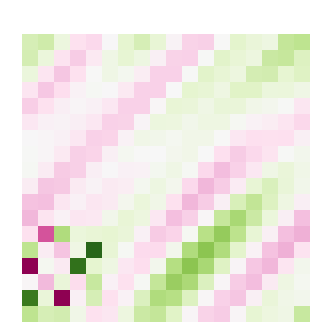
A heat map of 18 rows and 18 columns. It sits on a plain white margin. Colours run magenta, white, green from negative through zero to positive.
Overall the values sit about 50% of the way up the scale. The bottom left is the roughest part. The grain runs diagonally up to the right. The distribution is heavy-tailed on both sides. An odd patch, rougher than its surroundings, sits in the bottom left. Neither half mirrors the other.
